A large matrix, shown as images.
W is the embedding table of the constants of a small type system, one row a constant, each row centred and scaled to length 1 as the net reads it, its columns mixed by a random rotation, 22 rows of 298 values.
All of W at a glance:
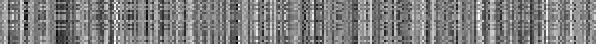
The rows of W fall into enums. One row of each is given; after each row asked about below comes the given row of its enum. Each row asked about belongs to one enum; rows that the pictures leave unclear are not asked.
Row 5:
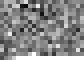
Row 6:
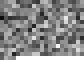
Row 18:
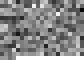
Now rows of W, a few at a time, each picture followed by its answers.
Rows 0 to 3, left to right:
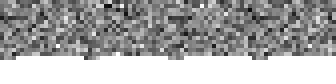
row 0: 6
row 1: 5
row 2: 18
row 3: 6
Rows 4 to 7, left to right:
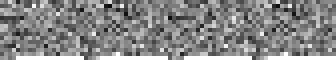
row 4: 18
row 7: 5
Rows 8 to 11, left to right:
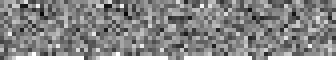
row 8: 5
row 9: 5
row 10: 18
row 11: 6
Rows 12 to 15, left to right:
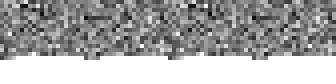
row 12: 5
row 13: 6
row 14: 5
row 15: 6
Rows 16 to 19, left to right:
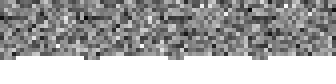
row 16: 6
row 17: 6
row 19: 18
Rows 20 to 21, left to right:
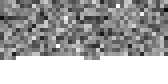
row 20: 6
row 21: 18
